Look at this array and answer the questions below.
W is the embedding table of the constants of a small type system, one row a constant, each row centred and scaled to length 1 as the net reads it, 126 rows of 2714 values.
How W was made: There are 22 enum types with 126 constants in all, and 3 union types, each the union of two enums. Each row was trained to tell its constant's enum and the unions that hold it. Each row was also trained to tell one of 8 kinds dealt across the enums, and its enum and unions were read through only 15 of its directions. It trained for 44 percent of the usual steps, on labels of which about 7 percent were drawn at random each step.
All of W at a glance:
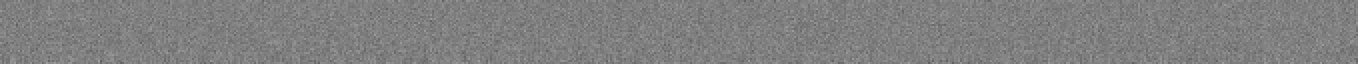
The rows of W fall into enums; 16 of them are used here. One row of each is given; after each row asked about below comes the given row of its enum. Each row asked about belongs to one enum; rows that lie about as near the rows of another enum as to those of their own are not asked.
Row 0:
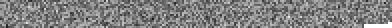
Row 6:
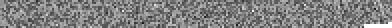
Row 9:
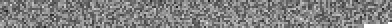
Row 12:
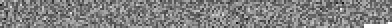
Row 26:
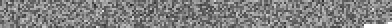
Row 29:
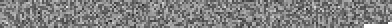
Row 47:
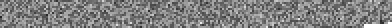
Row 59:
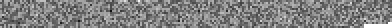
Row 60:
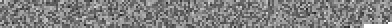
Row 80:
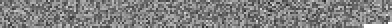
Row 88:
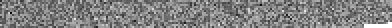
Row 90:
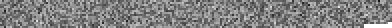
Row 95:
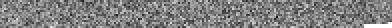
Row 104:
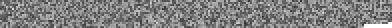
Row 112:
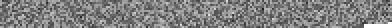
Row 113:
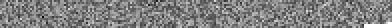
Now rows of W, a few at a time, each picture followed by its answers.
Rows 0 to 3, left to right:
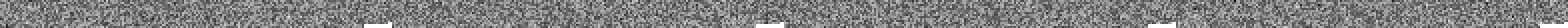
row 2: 104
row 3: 9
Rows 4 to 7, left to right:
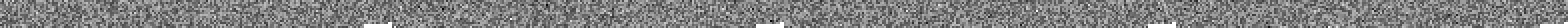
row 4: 59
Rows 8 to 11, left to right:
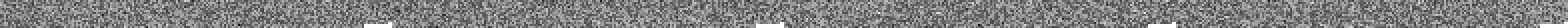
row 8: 6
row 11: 26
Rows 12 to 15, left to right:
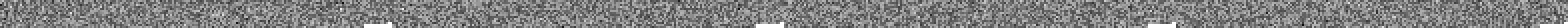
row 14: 26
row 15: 29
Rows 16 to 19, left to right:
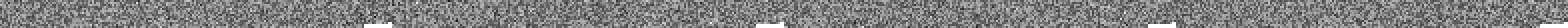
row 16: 0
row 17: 26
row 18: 90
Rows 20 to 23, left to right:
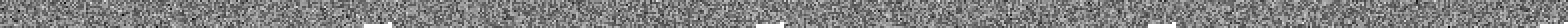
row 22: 112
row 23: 60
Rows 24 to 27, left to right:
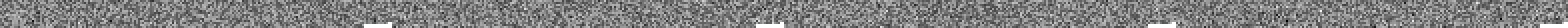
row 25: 12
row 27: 113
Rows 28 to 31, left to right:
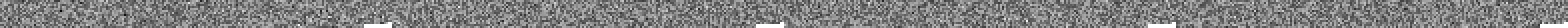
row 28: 60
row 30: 104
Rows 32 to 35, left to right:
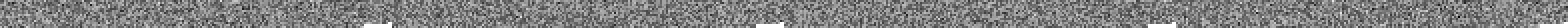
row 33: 112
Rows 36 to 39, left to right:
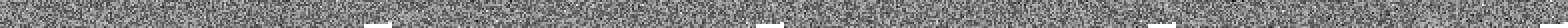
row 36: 12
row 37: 6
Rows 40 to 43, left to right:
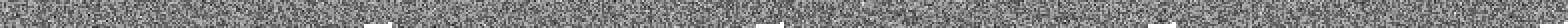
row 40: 95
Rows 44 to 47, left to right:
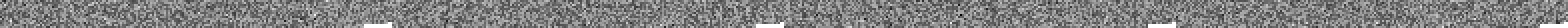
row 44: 60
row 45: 60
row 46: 6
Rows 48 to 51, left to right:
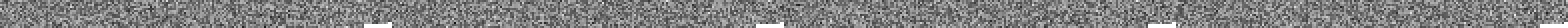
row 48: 12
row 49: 113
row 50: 26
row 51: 9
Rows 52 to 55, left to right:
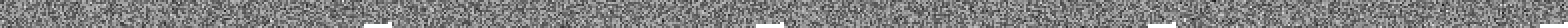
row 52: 80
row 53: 9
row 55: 60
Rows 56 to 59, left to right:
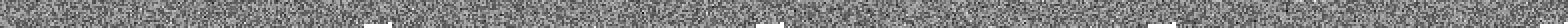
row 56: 6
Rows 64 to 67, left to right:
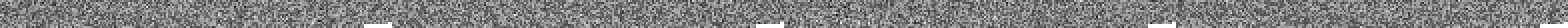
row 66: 12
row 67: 112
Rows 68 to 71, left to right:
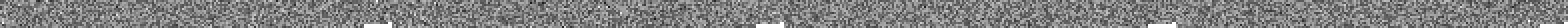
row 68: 113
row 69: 112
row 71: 113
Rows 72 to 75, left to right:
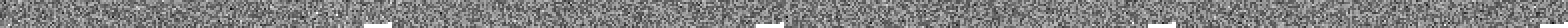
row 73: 12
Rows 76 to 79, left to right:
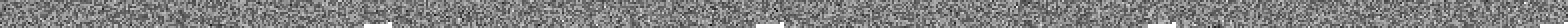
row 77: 59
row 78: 60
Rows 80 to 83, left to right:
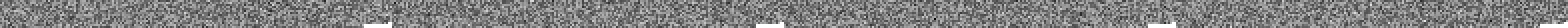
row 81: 112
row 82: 26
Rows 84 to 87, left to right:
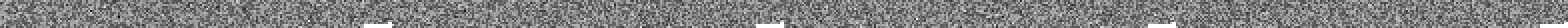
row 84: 6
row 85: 12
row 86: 104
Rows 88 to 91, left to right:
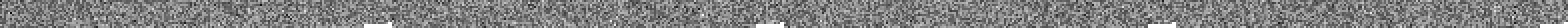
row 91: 95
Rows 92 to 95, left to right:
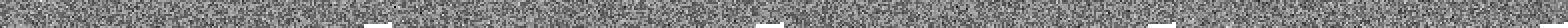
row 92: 112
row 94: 29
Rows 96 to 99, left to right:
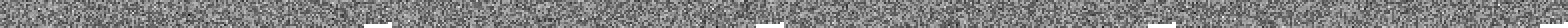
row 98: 6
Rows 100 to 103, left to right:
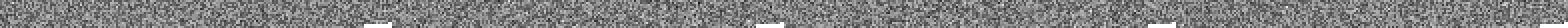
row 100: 104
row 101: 104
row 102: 104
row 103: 88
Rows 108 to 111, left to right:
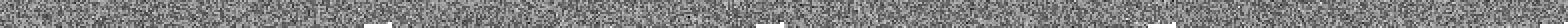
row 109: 59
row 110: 95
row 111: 88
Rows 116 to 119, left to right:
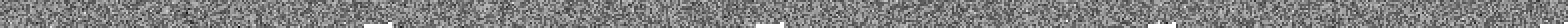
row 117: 80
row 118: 95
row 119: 9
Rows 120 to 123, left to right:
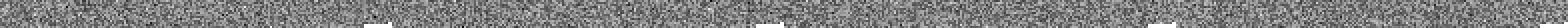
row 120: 90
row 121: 95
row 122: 113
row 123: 95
